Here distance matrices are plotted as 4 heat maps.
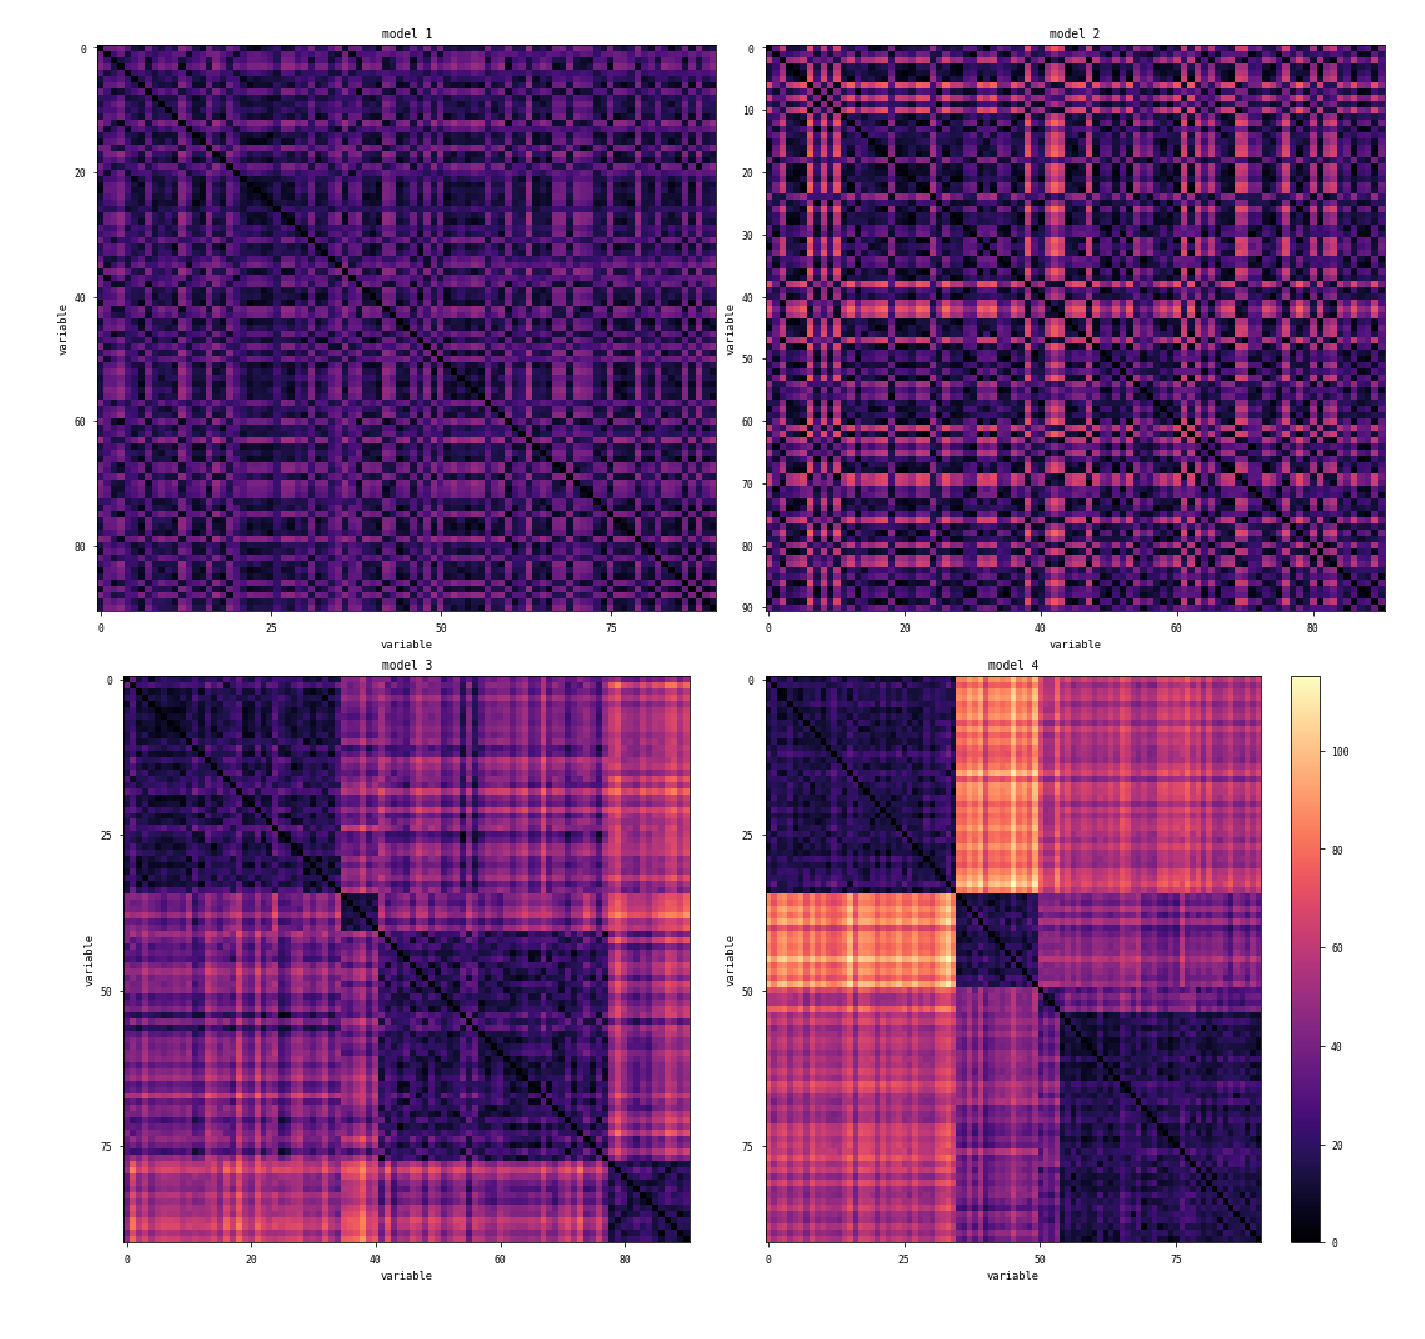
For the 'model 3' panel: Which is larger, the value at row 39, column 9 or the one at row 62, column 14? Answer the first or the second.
the second
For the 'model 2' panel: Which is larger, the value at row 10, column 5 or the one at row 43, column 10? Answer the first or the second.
the first
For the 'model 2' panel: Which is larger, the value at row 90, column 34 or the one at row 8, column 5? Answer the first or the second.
the second
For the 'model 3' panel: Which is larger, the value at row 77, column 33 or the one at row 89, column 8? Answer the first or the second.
the second
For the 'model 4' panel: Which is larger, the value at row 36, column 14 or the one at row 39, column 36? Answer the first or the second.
the first
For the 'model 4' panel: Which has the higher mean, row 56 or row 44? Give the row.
44
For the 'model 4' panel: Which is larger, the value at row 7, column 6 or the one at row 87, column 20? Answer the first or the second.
the second
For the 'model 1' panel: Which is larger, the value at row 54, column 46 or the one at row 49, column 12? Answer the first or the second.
the second
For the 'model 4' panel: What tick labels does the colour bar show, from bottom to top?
0, 20, 40, 60, 80, 100
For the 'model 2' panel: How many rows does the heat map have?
91
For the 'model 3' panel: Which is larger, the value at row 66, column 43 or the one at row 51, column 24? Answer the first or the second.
the second
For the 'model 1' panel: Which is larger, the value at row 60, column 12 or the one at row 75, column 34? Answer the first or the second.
the second
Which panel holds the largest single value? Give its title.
model 4
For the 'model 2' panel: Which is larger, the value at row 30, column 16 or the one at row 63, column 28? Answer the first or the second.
the second
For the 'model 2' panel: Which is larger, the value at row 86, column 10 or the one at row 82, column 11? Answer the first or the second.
the first
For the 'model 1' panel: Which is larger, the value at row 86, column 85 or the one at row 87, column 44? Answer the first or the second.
the first
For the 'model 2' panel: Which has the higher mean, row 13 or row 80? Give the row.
80
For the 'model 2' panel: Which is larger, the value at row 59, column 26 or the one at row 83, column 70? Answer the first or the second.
the first
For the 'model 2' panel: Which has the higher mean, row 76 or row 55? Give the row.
76
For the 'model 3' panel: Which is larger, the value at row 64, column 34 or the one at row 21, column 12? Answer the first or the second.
the first
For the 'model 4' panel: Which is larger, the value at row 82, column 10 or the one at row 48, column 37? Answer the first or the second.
the first
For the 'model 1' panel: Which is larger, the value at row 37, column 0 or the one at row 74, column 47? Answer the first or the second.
the first
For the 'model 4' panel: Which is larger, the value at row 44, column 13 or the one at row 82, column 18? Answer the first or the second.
the first
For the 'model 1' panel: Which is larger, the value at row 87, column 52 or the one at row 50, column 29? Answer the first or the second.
the second
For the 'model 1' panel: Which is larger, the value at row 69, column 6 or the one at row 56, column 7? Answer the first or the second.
the second
